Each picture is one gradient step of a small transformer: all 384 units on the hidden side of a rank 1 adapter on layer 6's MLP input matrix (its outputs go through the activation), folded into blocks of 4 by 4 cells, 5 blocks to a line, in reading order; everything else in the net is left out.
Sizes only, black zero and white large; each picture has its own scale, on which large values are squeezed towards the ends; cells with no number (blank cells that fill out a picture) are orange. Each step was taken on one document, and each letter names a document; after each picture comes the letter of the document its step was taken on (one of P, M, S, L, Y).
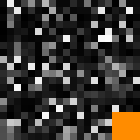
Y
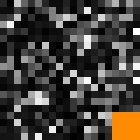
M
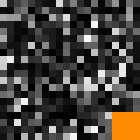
M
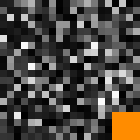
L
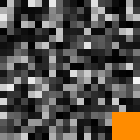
Y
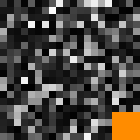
L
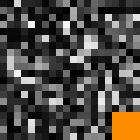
L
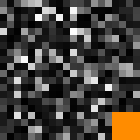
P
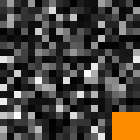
Y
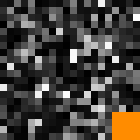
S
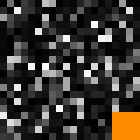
Y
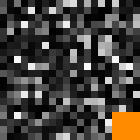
P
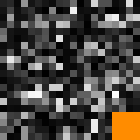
L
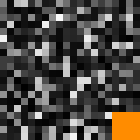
M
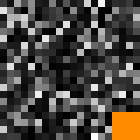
S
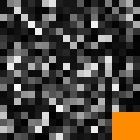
Y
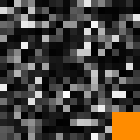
S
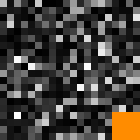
P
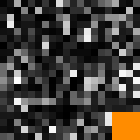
M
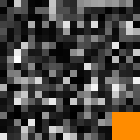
L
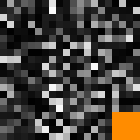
Y
